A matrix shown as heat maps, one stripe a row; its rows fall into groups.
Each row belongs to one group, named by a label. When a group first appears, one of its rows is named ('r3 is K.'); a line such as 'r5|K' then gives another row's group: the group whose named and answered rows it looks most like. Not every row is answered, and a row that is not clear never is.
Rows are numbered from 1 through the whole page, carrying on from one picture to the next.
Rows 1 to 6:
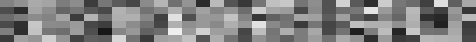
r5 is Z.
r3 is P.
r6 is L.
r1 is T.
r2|Z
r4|Z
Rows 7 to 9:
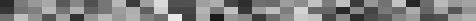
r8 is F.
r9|P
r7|T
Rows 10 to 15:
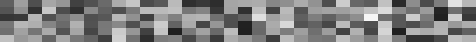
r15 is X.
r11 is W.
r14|F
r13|T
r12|Z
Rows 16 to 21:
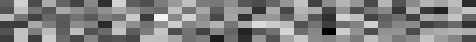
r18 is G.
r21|W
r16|L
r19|Z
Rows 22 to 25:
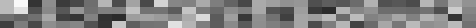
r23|G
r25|L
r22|G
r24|W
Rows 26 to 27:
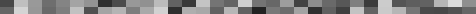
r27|F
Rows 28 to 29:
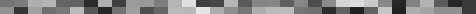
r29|Z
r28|W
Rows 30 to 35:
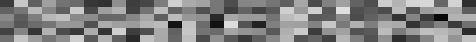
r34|L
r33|F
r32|P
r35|T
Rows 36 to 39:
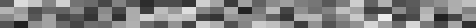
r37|G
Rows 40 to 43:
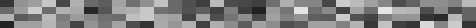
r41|F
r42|P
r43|L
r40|T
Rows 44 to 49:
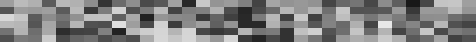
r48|W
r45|T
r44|X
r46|G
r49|W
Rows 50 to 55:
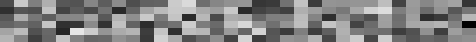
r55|X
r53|L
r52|P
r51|W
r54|G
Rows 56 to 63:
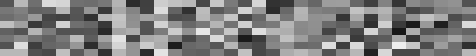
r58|F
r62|F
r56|L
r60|Z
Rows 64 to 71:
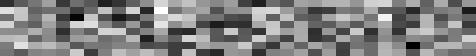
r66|W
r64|W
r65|G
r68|F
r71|F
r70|X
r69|G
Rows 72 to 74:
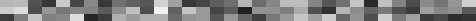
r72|X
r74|F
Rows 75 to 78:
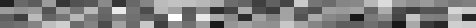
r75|W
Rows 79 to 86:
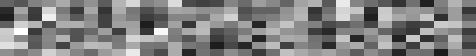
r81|L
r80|L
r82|X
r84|P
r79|P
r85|G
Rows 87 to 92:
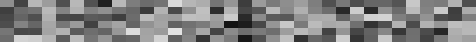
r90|T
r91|P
